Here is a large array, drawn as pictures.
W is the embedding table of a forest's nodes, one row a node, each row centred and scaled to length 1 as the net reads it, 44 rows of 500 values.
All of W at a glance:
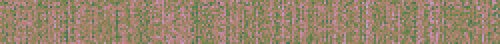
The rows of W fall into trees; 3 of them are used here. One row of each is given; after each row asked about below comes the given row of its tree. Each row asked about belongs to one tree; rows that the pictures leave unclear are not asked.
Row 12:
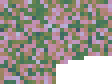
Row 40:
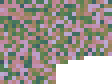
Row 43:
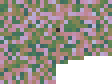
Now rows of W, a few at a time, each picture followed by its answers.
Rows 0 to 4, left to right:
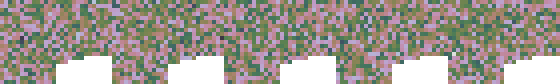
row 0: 12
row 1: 40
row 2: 40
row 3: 40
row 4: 40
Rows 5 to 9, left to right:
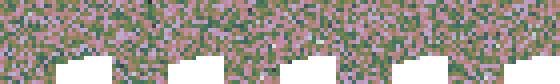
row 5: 43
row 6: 12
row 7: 12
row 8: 43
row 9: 12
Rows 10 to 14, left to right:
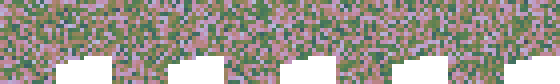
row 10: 40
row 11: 43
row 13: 43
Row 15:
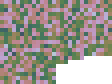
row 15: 43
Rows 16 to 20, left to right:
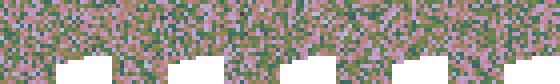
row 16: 43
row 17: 40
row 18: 43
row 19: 12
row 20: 40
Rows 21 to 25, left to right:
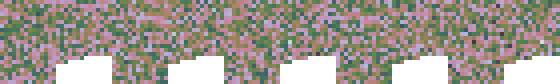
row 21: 40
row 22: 43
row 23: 40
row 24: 43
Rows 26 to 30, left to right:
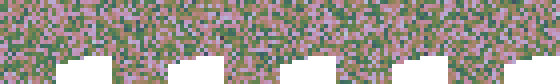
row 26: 43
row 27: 40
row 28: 43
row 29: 12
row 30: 12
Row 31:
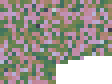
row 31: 43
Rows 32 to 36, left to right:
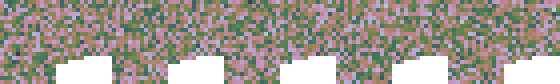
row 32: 43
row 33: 40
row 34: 40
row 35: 43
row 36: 40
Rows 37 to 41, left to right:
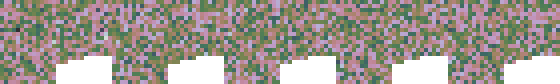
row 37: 40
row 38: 43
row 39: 40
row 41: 43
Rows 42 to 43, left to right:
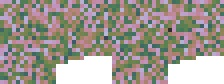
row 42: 43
